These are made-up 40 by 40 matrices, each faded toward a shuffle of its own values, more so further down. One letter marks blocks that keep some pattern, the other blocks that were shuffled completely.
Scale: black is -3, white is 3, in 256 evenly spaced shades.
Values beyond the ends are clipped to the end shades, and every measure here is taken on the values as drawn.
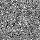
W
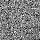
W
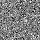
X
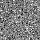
W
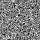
X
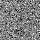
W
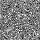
X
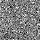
X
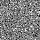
X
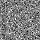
X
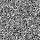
X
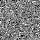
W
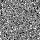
W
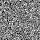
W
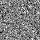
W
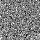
X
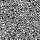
W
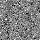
X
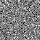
W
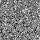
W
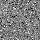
X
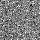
X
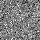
X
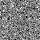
X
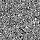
W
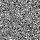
X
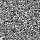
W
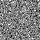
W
